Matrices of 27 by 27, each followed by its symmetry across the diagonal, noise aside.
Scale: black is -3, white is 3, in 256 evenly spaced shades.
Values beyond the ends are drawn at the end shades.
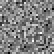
symmetric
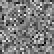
symmetric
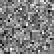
antisymmetric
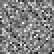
symmetric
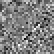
antisymmetric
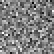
antisymmetric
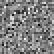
antisymmetric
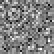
symmetric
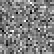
antisymmetric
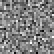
antisymmetric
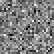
symmetric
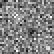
symmetric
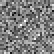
symmetric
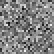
symmetric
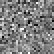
antisymmetric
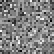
symmetric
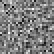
symmetric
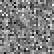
antisymmetric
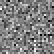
antisymmetric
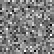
antisymmetric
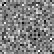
symmetric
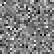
antisymmetric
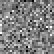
antisymmetric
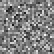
symmetric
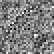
symmetric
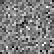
symmetric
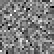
symmetric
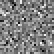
antisymmetric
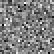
antisymmetric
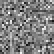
antisymmetric
